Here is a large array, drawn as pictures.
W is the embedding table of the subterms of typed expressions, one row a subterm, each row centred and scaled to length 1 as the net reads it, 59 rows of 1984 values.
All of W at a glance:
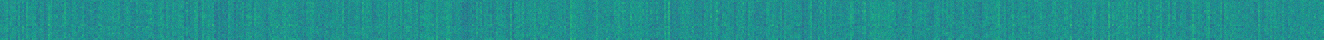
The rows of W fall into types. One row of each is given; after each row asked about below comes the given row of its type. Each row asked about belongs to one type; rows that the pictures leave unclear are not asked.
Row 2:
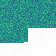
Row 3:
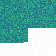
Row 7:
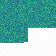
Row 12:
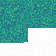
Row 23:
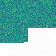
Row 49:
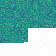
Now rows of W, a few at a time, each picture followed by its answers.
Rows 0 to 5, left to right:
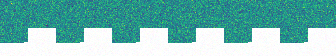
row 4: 12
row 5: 49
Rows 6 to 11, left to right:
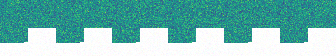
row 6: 23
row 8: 3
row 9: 3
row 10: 23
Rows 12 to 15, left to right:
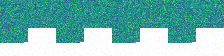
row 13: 7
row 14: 3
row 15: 49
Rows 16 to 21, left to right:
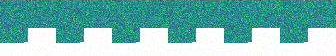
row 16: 12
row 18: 3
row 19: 12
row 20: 7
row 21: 3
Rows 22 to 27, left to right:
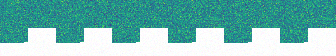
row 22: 23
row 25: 3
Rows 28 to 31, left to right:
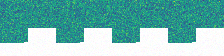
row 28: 12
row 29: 49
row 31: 23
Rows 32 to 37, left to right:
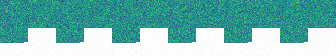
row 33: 3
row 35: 12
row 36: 23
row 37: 23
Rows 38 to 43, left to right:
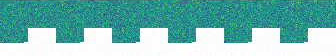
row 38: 23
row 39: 2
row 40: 7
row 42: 49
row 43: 49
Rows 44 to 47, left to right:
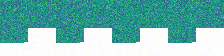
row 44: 12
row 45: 12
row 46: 23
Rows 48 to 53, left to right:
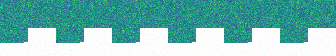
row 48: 3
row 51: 7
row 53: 49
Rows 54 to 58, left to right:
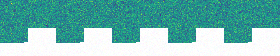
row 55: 3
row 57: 2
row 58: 23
